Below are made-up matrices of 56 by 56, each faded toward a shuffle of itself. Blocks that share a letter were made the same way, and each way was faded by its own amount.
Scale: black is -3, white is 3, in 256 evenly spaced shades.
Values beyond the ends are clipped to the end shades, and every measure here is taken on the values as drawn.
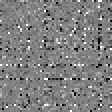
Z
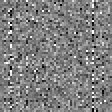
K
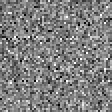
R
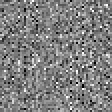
K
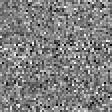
R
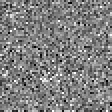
R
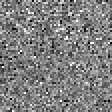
R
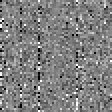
K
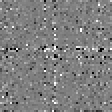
Z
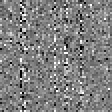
K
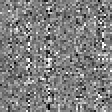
K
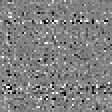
Z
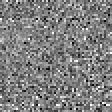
R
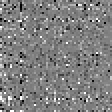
Z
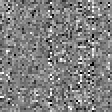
K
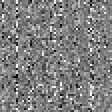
K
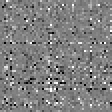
Z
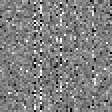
K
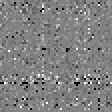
Z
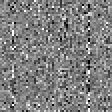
K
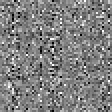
K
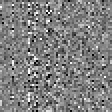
K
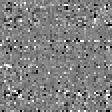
Z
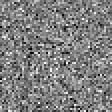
R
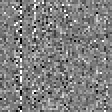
K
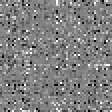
Z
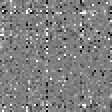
Z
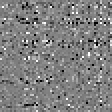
Z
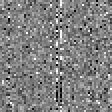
K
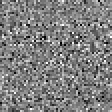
R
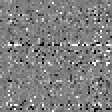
Z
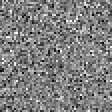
R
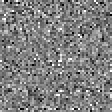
R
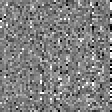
K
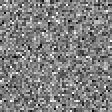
R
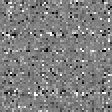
Z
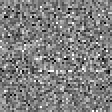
R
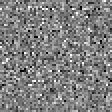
R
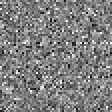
R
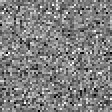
R
